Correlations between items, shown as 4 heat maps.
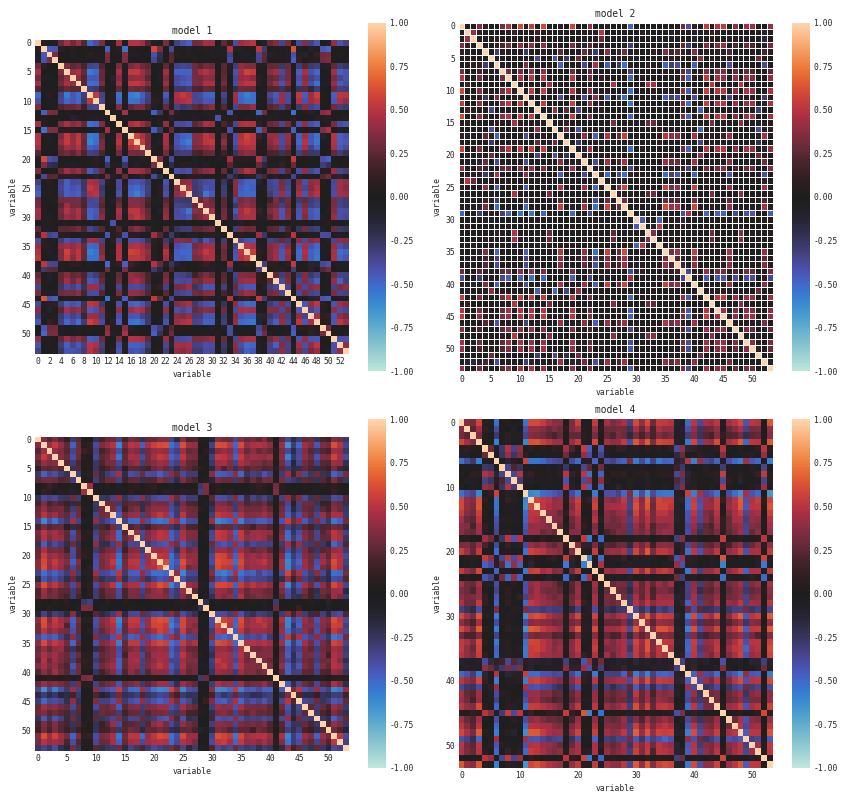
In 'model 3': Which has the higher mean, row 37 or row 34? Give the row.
37
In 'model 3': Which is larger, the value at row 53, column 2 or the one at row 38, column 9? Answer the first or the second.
the second
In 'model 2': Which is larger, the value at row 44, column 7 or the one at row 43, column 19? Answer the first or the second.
the first
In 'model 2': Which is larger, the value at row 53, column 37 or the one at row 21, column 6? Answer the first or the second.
the first
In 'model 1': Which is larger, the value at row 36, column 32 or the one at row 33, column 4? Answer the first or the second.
the first
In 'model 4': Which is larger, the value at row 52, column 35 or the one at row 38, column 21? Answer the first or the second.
the second
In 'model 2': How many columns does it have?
54
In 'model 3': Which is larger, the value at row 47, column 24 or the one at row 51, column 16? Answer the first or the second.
the second
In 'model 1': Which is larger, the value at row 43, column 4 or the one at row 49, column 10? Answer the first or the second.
the first
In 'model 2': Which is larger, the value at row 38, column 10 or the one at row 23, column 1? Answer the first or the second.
the first
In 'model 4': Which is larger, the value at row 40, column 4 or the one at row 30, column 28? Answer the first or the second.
the second
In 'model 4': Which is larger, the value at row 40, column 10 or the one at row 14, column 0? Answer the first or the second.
the second
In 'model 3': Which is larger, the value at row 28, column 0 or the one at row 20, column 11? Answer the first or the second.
the second
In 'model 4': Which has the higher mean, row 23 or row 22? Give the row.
23
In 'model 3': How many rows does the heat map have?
54
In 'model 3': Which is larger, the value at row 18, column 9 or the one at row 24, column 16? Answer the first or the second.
the first
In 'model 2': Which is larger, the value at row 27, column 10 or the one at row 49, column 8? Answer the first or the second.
the second
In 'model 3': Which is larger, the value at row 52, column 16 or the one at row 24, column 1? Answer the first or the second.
the first
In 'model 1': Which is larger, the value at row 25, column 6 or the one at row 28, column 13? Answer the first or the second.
the second
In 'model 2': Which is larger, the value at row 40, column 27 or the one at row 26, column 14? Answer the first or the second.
the first
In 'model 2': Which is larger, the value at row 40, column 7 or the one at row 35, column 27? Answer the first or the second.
the second
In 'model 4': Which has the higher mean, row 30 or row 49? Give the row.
30
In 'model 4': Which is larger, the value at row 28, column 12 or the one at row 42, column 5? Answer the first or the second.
the first
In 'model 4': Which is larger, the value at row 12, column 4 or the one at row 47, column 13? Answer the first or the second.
the second
